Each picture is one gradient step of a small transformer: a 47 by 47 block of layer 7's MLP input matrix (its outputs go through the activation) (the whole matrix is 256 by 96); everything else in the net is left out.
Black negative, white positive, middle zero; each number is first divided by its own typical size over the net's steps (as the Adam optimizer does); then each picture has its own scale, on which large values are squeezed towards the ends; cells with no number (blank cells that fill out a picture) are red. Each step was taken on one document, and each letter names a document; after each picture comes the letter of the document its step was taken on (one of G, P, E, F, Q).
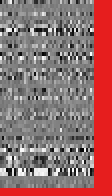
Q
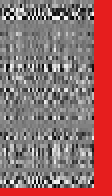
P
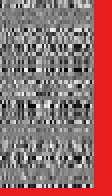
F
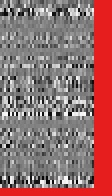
P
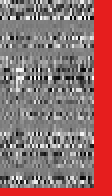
P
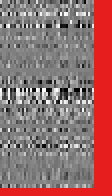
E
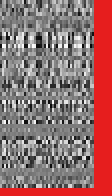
F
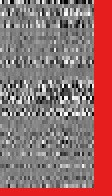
E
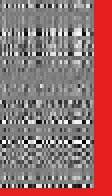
F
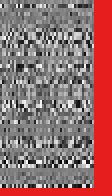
F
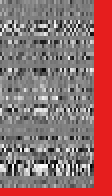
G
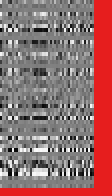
G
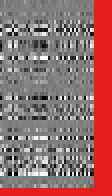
G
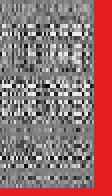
F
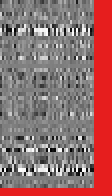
Q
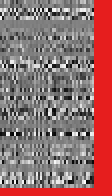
P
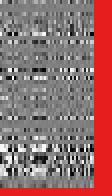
G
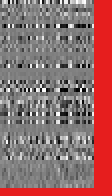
E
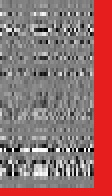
Q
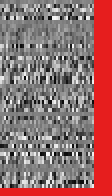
P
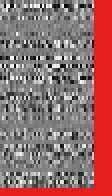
P
